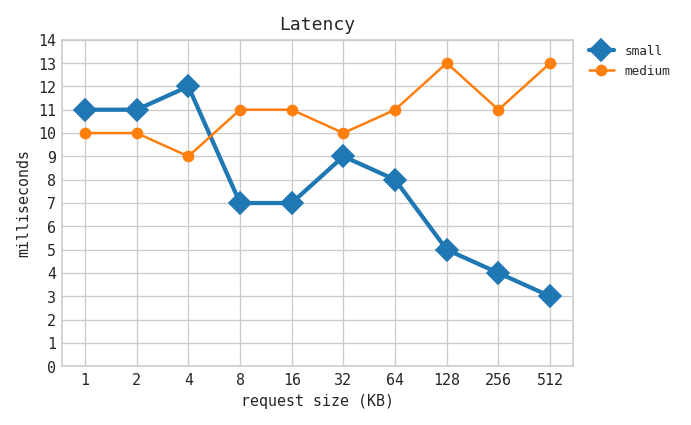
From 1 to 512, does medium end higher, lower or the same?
higher
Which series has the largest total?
medium
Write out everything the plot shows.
Title: Latency
x-axis: request size (KB), ticks 1 2 4 8 16 32 64 128 256 512
y-axis: milliseconds, ticks 0 1 2 3 4 5 6 7 8 9 10 11 12 13 14
Legend: small, medium
Values:
small: 11 11 12 7 7 9 8 5 4 3
medium: 10 10 9 11 11 10 11 13 11 13
